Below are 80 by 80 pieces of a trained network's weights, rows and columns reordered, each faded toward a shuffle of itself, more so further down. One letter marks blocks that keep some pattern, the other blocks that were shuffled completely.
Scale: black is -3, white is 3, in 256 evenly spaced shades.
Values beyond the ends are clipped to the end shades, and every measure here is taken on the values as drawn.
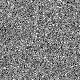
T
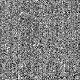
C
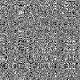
C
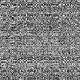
C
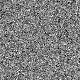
T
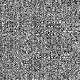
C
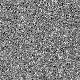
T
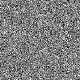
C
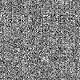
C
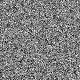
T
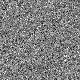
T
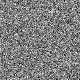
T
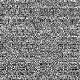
C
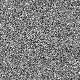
T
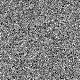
T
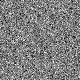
T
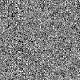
C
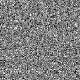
C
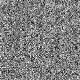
C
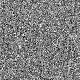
T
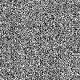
C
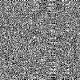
C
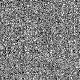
C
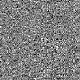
C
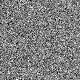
T
